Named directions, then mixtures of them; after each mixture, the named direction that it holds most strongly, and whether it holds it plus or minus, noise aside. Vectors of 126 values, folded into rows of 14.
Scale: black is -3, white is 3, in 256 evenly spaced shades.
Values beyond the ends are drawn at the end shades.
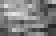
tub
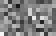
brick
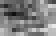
tub, minus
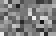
brick, plus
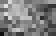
tub, plus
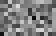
brick, minus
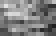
tub, plus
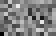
brick, minus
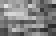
tub, plus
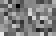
brick, plus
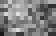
tub, plus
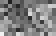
brick, plus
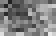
tub, minus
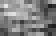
tub, plus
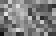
brick, minus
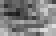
tub, minus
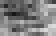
tub, minus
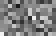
brick, plus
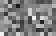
brick, plus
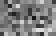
brick, minus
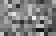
brick, plus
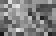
brick, minus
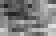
tub, minus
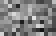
brick, plus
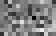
brick, minus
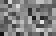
brick, minus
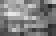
tub, plus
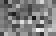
brick, minus
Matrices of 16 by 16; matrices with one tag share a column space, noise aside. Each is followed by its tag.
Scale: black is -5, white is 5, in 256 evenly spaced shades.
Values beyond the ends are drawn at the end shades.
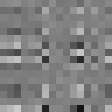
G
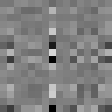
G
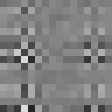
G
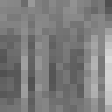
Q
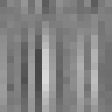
Q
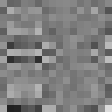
G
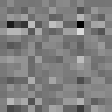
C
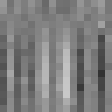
Q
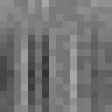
Q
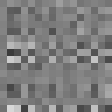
G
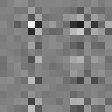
C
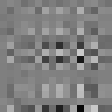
G
